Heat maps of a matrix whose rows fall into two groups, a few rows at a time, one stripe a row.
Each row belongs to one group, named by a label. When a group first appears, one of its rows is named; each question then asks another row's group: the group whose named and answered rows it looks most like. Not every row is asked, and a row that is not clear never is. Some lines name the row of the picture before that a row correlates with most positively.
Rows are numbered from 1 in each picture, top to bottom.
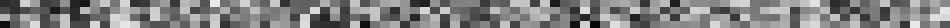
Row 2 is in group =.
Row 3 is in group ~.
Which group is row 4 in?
~
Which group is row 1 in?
~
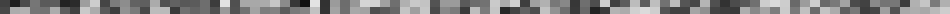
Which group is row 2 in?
=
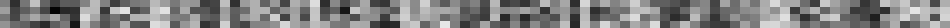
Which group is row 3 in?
=
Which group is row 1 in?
=
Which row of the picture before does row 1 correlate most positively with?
2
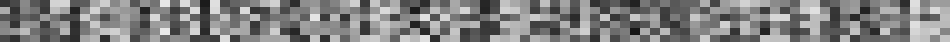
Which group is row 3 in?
=
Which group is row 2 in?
~
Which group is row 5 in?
~
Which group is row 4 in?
~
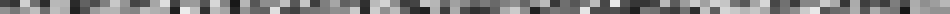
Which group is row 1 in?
~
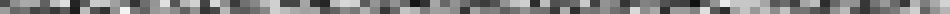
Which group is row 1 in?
~
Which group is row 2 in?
=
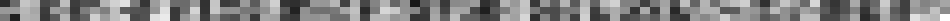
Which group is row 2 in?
~
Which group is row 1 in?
~
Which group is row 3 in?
~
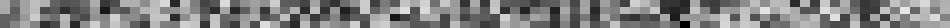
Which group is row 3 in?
~
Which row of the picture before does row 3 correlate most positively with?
3
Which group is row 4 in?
~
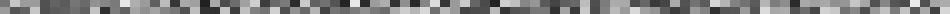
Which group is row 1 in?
~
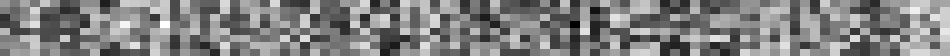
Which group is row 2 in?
=
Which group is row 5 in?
=
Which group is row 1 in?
=
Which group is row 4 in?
~
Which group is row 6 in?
~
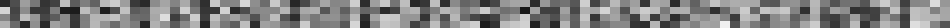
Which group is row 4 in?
~
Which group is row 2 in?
=
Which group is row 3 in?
~
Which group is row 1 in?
~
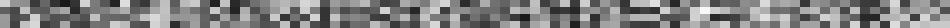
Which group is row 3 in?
=
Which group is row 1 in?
=
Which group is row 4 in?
~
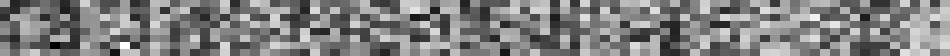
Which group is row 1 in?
=
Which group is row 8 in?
=
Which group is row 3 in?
~
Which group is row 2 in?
=
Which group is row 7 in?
=
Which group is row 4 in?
=
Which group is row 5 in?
~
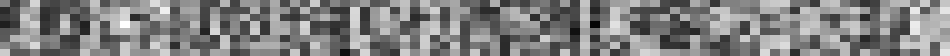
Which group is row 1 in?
=
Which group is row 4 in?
~
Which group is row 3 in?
~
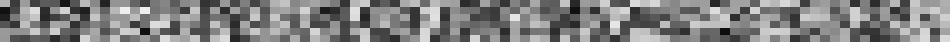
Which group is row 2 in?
~
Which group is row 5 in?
=
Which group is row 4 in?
~
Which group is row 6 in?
=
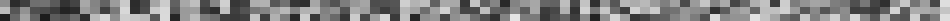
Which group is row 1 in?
=
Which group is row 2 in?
=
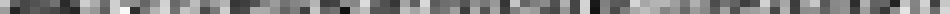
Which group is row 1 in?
=
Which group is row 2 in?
=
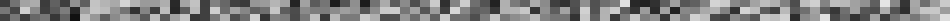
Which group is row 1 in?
~
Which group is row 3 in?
=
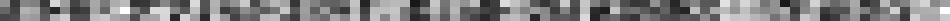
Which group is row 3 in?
~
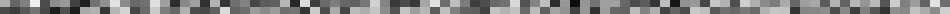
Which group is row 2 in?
=
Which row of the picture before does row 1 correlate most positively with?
2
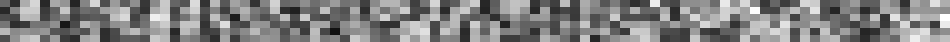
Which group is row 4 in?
=
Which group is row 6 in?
=
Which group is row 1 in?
~
